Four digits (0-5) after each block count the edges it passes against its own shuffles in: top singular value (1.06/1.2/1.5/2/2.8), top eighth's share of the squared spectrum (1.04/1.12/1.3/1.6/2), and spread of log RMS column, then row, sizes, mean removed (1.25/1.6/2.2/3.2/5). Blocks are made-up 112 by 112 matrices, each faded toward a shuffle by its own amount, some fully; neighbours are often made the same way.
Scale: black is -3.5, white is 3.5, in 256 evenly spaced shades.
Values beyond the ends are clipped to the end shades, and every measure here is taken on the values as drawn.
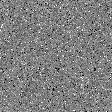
0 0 0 0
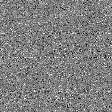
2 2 0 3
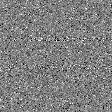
1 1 0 2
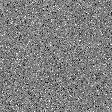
0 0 0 0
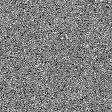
0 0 0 0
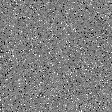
0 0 0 0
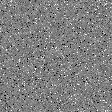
0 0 0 0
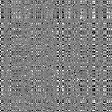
5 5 4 4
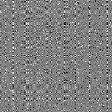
5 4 4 3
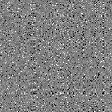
4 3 2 2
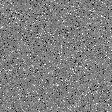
0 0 0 0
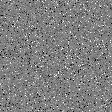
0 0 0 0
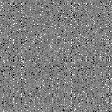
5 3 2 2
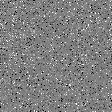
3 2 1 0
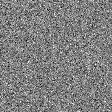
2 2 0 0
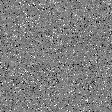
2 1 0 0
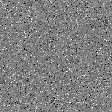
3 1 1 0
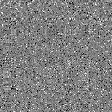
4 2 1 1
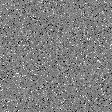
2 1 0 0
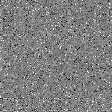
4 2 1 0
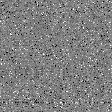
3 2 0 1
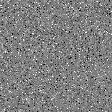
3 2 0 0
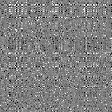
5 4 3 3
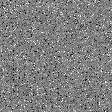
2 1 0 0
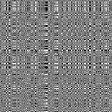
5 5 4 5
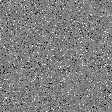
0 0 0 0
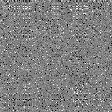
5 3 2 2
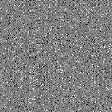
4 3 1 2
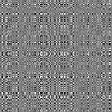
5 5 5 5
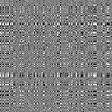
5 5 4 4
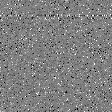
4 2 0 1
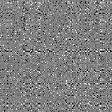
5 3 2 3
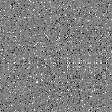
4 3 1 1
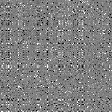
5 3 2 2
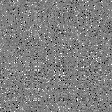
4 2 1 1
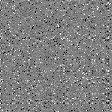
4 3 1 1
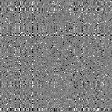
5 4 3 3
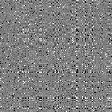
5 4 3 3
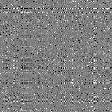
5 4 2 3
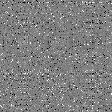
4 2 1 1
